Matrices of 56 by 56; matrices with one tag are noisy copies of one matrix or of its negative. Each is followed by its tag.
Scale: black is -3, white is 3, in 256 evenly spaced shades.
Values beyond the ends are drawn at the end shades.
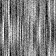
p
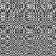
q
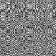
q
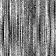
p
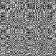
q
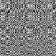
q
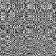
q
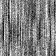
p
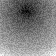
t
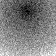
t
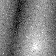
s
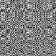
q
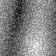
s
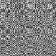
q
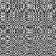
q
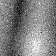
s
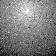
t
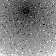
t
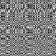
q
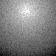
t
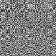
q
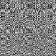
q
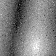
s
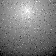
t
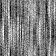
p
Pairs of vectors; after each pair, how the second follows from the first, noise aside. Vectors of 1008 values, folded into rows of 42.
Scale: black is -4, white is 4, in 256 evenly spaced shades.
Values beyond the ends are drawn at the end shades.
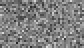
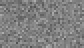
shrunk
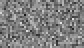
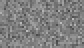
shrunk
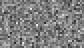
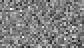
shuffled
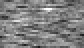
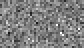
shuffled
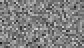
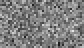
shuffled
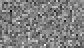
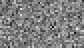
shuffled
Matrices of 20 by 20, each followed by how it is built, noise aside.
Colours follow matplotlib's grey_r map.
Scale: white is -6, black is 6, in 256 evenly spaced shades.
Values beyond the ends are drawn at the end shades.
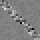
banded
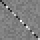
diagonal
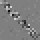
banded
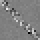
banded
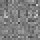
low rank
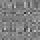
low rank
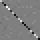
diagonal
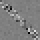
banded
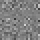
low rank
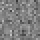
low rank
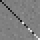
diagonal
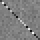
diagonal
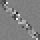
banded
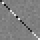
diagonal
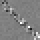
banded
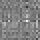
low rank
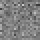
low rank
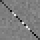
diagonal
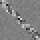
banded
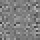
low rank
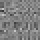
low rank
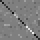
diagonal
